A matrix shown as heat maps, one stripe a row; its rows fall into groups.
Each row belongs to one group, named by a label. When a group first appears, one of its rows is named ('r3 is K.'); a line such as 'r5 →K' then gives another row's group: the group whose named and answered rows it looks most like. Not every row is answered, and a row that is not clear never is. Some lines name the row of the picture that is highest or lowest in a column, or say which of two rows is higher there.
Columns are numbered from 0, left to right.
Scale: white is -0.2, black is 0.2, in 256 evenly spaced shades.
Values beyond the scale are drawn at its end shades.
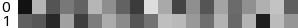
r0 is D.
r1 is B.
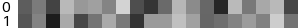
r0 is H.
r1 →B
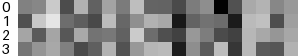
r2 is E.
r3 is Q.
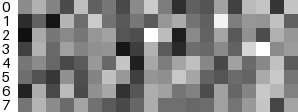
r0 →Q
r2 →D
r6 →D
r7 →Q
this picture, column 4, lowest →0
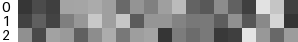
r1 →H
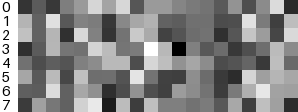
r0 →H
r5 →E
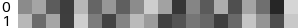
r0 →Q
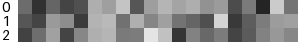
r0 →B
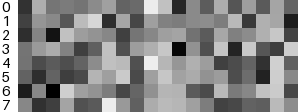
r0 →D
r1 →H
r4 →B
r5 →B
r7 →B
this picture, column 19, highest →1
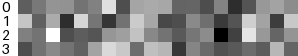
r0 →D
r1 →E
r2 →E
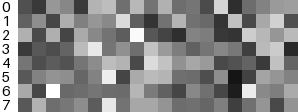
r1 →H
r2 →E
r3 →H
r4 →B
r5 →D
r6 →E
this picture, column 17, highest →4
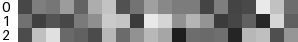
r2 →Q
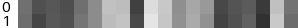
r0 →B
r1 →B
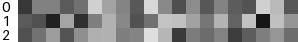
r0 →D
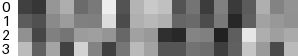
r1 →D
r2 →E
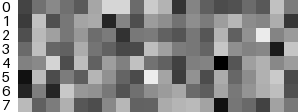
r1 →H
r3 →Q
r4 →E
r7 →B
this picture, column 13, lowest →7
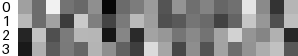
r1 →E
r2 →H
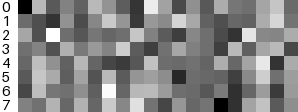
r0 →D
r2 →E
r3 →H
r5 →Q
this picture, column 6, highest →4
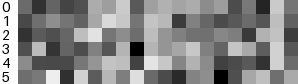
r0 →B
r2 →H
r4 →B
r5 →E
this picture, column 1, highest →0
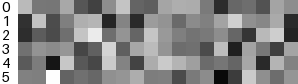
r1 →H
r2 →H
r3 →Q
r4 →B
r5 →E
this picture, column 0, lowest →0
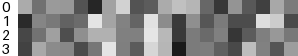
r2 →D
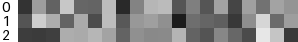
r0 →D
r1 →Q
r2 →H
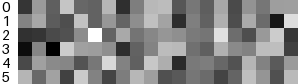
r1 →Q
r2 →H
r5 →E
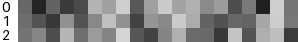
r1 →B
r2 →H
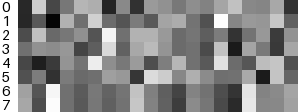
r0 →H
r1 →H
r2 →Q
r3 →Q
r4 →H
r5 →B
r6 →E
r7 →E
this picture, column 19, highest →0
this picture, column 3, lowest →1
